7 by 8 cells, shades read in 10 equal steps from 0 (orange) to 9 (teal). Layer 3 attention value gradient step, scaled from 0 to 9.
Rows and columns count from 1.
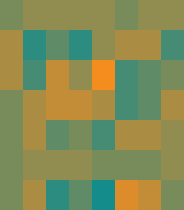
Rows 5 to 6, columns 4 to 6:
5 7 3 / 4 5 5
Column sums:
31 32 32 33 32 31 29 32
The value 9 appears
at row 7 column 5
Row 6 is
5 4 4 4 5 5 5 4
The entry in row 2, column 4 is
8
